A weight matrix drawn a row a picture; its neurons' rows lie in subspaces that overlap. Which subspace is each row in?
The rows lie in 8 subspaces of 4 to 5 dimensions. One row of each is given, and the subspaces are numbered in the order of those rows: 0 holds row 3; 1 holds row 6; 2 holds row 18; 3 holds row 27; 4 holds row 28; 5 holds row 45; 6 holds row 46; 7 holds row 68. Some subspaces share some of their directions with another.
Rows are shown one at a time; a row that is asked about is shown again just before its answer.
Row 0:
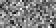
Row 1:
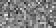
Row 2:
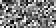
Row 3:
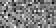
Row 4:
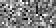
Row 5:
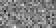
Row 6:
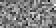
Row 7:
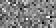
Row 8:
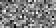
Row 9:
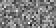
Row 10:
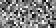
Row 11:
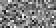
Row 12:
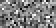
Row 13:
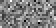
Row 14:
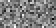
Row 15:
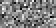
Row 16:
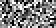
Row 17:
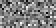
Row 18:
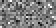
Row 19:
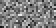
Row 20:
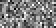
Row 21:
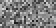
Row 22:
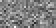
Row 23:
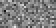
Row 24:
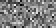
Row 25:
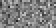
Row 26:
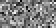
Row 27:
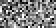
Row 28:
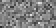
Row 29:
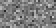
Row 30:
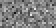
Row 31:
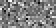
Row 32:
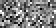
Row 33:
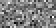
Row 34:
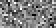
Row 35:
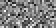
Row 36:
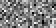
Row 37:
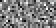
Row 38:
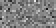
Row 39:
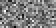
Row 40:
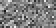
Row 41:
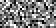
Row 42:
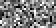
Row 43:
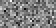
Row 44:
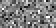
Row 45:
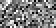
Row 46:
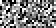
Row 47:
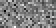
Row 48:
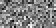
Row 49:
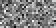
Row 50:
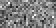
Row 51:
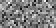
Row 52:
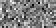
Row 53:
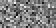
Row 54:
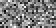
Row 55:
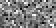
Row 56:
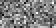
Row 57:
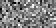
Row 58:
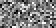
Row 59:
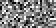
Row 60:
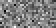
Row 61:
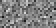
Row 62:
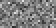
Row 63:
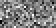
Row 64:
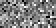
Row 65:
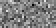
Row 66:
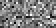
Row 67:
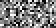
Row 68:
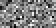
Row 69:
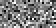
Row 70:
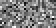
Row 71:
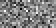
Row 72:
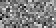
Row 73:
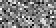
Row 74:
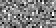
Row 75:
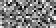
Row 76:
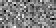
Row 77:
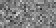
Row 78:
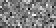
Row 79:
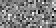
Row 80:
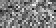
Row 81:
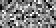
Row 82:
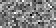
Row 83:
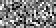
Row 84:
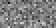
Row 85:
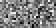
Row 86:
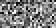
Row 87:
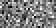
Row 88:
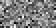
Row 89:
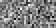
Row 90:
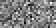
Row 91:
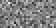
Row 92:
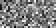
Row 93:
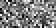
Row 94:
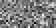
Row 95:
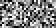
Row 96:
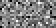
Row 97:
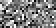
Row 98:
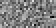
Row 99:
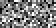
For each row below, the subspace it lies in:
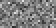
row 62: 4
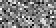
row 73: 4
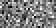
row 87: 0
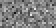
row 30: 4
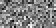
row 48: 2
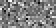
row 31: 6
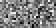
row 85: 1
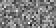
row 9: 1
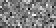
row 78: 0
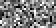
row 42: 7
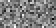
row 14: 7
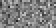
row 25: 6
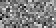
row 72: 7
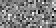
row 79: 1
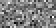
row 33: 3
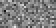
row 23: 6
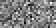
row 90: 1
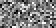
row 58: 4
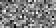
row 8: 7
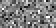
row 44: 1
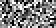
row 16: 0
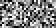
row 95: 4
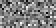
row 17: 4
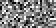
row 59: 0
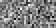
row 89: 1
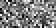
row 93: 0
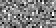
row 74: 1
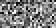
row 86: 3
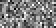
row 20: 5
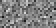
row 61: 6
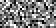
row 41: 6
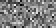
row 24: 3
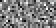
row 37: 6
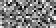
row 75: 4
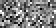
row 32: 3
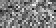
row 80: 0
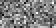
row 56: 7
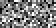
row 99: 5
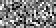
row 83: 7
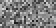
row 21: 7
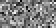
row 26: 3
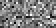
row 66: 4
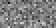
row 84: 3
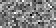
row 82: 4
